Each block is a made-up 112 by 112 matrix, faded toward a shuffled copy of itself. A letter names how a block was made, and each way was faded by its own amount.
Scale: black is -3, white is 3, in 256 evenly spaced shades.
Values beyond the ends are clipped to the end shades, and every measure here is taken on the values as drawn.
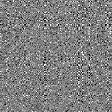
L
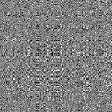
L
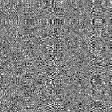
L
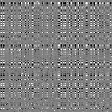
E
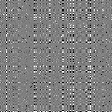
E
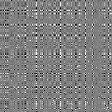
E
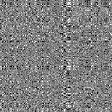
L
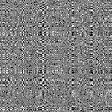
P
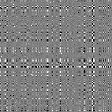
E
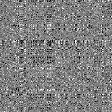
L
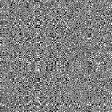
L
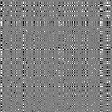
E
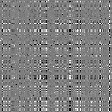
E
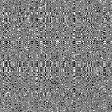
P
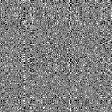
L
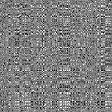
P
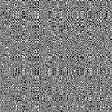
P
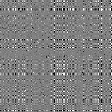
E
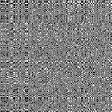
P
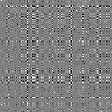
E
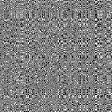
P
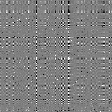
E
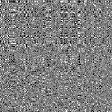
L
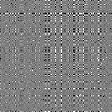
E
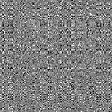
P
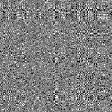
L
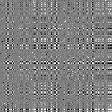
E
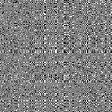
P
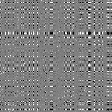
E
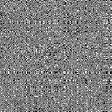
L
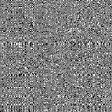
L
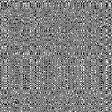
P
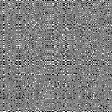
P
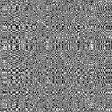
P
